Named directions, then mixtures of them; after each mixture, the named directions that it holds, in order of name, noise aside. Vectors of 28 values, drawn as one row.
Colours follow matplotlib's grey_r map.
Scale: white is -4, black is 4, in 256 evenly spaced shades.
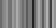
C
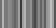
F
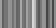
C, F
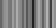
C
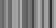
C, F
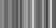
C, F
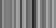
C, F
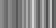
C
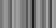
C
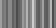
C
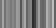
C, F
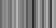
C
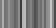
F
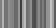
F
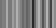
C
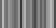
F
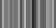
C, F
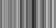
C, F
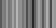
C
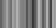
C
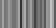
F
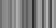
C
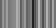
C, F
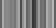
C, F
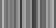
C, F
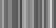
C, F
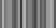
F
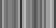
F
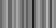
C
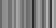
C
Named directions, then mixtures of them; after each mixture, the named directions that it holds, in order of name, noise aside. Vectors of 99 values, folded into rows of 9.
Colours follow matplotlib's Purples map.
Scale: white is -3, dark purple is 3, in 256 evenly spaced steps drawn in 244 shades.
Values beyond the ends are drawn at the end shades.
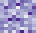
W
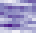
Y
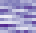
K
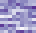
K, W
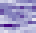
K, Y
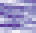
Y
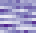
K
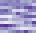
K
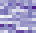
K, W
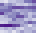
K, Y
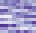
K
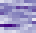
K, Y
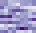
K, W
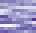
K, Y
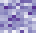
W, Y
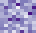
W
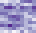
W, Y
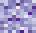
W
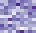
K, W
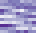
K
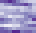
Y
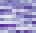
K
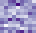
W, Y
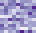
K, W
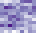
W, Y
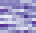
K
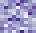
W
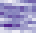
Y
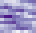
K, Y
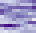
K, Y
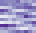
K
